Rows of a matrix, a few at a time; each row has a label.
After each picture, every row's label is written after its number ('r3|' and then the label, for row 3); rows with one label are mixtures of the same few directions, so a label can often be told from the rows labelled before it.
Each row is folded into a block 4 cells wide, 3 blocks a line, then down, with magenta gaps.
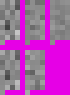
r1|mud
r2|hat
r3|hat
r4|mud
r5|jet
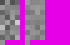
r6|hat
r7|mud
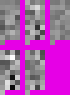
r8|hat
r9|mud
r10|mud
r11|mud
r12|mud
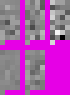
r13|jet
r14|mud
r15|jet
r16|mud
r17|hat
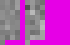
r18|mud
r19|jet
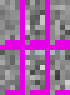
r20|mud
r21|hat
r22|mud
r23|mud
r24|hat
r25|mud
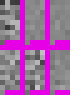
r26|hat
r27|mud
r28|mud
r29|mud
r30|mud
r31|jet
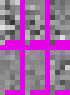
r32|hat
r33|jet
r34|jet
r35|mud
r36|jet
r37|hat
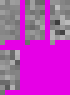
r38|hat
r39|hat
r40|jet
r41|mud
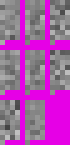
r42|jet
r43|hat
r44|mud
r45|hat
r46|hat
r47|hat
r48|mud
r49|jet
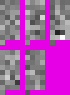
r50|hat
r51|hat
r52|jet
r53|mud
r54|jet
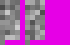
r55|jet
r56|mud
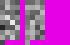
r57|hat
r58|mud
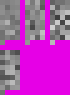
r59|jet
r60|mud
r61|hat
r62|hat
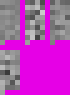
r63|jet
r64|mud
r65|hat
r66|jet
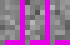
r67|hat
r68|mud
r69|jet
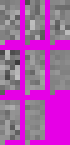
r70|hat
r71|mud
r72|mud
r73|hat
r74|jet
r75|jet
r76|mud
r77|jet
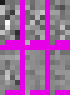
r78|mud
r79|hat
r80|mud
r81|mud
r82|jet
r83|hat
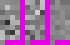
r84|jet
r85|mud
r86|hat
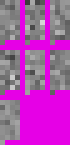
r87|mud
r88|hat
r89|jet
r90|mud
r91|jet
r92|jet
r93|jet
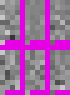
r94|jet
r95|hat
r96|hat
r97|mud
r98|hat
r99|jet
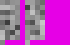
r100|jet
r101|jet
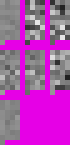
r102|hat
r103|hat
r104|mud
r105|hat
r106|jet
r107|jet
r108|hat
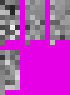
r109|mud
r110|hat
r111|jet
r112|jet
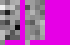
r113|jet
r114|jet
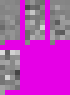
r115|hat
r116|jet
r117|jet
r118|hat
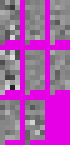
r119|mud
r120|jet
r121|jet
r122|mud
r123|jet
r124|mud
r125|jet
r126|jet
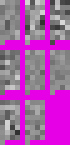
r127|mud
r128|hat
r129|hat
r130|jet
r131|hat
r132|mud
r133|mud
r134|mud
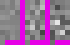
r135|mud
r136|mud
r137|jet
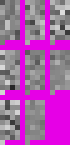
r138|mud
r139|jet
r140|mud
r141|jet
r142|mud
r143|jet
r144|hat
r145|hat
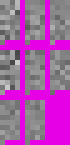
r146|mud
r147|hat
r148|hat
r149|mud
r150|hat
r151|hat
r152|mud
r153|mud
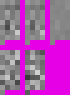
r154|mud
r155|mud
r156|mud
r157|mud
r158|hat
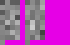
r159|hat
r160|mud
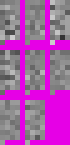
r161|jet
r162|mud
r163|jet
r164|hat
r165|hat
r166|hat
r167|hat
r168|jet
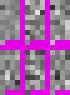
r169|jet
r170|mud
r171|jet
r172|mud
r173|hat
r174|mud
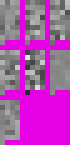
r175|hat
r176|hat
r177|mud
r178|hat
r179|jet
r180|jet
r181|jet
